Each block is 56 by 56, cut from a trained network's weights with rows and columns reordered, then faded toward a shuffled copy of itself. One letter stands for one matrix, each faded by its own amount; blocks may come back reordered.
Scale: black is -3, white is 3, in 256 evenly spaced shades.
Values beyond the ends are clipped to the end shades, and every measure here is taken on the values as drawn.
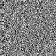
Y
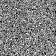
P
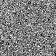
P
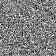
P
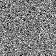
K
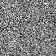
K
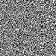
Y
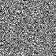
Y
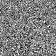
K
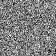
K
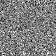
P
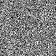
K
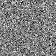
P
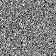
P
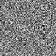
Y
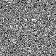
P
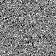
P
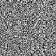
Y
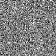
Y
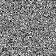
P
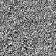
Y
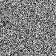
K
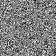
K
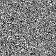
P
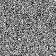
K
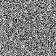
K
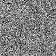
K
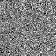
Y
